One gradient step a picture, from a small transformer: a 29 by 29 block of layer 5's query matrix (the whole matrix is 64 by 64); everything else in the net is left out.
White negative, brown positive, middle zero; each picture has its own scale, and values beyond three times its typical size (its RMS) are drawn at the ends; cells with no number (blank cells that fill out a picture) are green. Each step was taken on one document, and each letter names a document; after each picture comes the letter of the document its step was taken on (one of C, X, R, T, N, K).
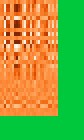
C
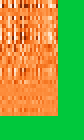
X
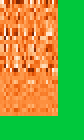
C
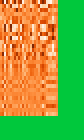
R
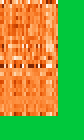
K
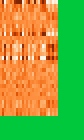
R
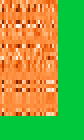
K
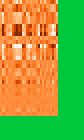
K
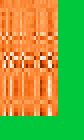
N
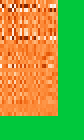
X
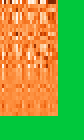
R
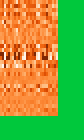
C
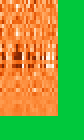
K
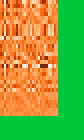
C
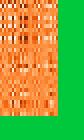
X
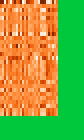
R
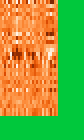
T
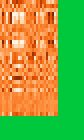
N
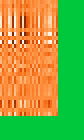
X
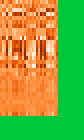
N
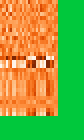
N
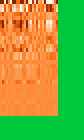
K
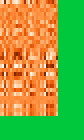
T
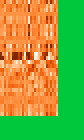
K
